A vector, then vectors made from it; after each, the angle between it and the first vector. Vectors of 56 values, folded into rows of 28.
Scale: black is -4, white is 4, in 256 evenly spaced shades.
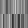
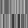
nearly parallel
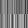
orthogonal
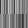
partly aligned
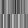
nearly opposite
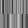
orthogonal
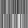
nearly opposite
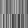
nearly parallel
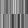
nearly parallel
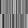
partly aligned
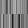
nearly parallel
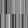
partly aligned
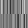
orthogonal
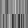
nearly parallel
